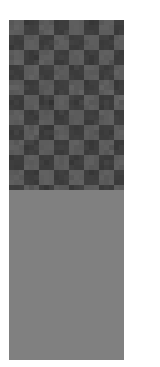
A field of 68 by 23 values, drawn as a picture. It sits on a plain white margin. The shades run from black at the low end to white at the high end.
The table splits into 2 rows of 1 panel. Panel 1,1: low, checkered. Panel 2,1: middling, flat.
